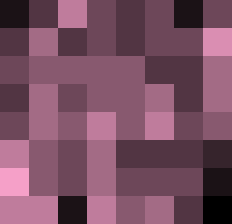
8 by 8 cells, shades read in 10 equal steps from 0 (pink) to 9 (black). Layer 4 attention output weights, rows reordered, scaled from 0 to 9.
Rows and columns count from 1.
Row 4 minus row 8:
4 1 -3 2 0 0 0 -6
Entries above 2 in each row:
7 7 8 8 6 7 7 5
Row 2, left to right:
6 3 6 5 6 5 5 1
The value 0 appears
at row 7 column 1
